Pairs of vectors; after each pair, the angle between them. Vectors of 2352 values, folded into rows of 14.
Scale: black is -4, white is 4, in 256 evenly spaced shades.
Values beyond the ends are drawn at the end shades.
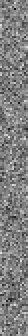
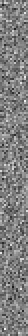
partly aligned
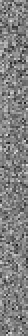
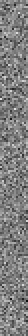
orthogonal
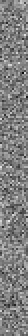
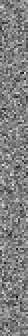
partly aligned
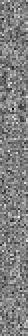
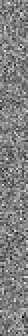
orthogonal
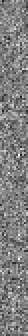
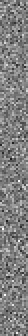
orthogonal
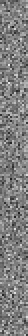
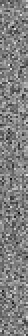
nearly parallel
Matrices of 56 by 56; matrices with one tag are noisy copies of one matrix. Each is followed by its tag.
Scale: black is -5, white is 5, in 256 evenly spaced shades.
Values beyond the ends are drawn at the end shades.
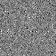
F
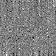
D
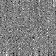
D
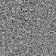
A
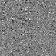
A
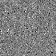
F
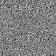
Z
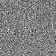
F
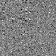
A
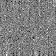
D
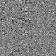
A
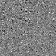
A
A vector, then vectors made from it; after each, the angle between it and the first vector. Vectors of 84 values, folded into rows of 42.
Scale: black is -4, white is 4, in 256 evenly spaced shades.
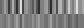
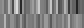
nearly opposite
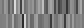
partly opposed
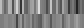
nearly opposite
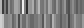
partly opposed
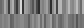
nearly parallel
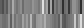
orthogonal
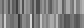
partly aligned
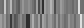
orthogonal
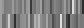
orthogonal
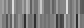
orthogonal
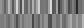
nearly opposite
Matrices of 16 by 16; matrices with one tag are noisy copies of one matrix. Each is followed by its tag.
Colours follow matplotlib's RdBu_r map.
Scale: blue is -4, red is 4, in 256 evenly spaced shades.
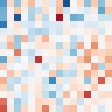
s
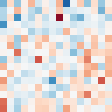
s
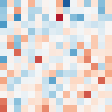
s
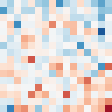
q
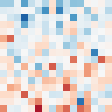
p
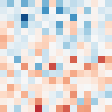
p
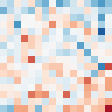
q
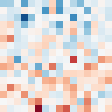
p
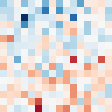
p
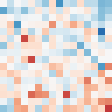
q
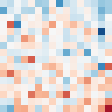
q
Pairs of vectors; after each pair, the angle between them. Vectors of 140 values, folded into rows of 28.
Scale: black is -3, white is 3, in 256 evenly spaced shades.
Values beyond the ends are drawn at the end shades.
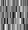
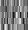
nearly parallel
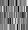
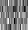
partly opposed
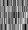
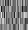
partly aligned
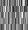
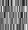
partly opposed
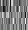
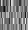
nearly parallel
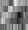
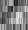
nearly opposite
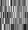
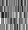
orthogonal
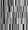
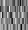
partly opposed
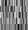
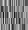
orthogonal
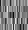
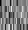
partly aligned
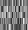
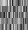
partly opposed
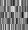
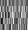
orthogonal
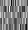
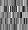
partly aligned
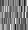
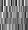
orthogonal
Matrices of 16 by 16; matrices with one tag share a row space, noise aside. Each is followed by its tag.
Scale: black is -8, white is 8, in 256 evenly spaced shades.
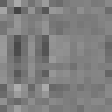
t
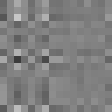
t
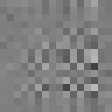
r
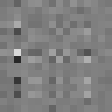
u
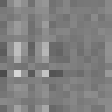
t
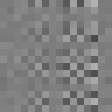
r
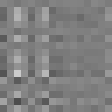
t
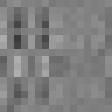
t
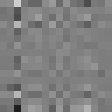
u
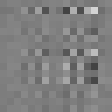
r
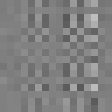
r
